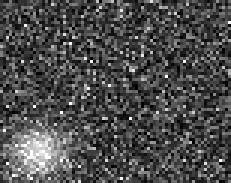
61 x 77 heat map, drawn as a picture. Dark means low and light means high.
Average level on the scale: 30%. Odd rows or columns: none. Ninth with the highest average: bottom left. Histogram: skewed, a long tail of high values. Mirror symmetry: none. Bumps: one, in the bottom left.
